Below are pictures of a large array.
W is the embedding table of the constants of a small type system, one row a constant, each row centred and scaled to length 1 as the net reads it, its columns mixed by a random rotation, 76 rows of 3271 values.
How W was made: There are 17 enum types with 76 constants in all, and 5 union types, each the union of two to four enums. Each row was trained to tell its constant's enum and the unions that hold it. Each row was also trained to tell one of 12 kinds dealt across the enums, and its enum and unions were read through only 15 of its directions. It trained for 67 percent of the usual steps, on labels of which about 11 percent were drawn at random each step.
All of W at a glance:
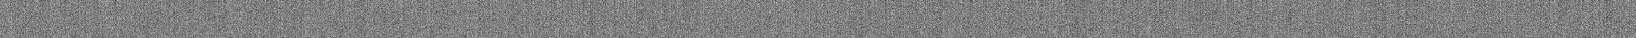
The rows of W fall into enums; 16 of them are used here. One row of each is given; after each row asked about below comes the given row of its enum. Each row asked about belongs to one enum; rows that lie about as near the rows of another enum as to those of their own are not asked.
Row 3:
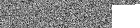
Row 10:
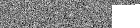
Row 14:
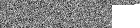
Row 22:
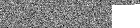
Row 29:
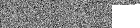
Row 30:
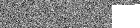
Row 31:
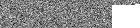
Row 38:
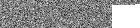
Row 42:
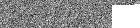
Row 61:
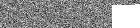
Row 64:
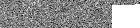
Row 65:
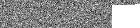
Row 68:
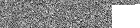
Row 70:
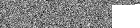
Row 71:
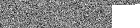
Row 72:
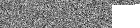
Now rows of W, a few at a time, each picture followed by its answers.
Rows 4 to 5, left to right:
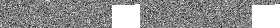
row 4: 65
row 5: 61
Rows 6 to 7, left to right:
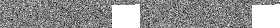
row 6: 64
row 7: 70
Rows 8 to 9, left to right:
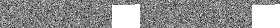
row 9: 70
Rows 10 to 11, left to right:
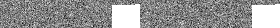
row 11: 29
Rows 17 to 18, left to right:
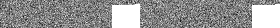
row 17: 22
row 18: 31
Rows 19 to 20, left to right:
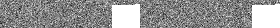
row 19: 64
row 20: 31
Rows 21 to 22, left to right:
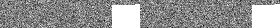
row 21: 70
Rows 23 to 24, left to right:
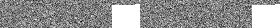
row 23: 68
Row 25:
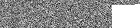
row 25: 68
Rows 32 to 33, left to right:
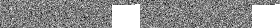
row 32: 38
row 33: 30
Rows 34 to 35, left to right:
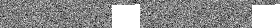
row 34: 68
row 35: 3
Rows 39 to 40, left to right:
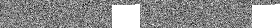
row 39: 29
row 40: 38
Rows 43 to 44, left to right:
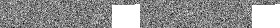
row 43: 22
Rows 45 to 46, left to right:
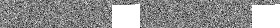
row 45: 72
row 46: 61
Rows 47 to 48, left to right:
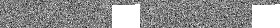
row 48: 38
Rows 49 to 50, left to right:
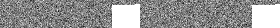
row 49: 68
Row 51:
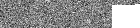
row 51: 65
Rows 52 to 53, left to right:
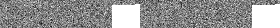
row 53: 3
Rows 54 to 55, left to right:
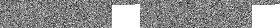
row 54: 3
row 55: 72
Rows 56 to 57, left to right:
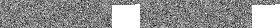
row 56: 10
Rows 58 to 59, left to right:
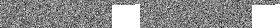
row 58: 30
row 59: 31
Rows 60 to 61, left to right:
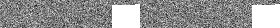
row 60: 64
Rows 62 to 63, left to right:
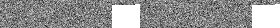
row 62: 31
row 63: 71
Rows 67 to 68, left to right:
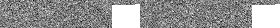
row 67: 64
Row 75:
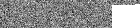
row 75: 38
